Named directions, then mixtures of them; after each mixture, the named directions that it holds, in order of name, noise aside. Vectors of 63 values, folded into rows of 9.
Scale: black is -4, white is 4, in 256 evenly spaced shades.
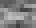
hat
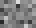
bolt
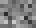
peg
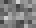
bolt, hat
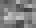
bolt, hat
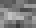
hat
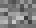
hat, peg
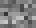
hat, peg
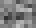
bolt, hat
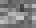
hat, peg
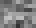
bolt, hat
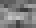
hat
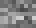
hat, peg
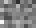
bolt, peg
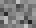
bolt, peg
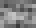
hat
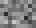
peg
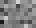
bolt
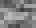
hat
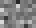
bolt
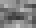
hat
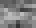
hat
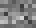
hat, peg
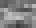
hat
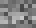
hat, peg
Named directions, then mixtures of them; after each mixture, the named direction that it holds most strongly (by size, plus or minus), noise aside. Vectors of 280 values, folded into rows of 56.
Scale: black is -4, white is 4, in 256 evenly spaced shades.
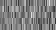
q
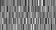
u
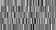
u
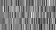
q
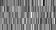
u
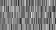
q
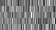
q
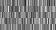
q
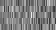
q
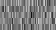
q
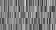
q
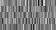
u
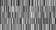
q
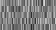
u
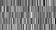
u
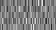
u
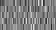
u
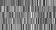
u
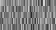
u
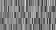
q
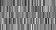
u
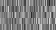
q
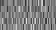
u
